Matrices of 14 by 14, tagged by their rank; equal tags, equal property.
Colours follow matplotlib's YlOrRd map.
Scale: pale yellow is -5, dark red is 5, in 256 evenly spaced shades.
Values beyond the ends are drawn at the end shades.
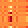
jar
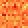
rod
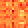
rod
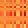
jar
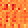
rod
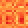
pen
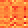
pen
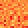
rod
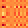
jar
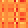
jar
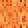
rod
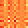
pen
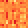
rod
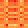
jar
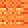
pen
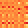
pen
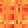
pen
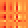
jar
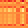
jar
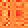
pen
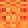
pen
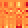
pen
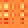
jar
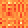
rod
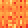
rod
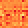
rod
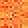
rod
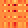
jar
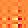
jar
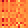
pen
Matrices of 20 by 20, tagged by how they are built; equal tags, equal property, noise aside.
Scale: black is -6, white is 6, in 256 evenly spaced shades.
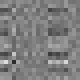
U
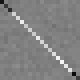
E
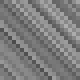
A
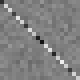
E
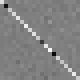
E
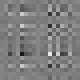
U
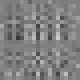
U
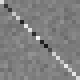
E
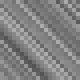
A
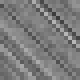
A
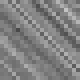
A
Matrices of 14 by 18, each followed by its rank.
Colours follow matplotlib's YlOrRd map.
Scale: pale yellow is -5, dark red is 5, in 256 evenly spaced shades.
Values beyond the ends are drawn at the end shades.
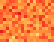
full rank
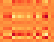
one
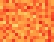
full rank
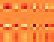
one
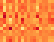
two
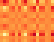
one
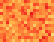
full rank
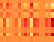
one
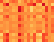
two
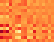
two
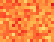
full rank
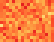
full rank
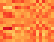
two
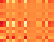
one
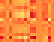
two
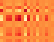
one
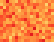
full rank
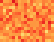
full rank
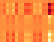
one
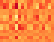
two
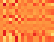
two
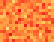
full rank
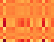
one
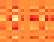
one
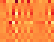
two
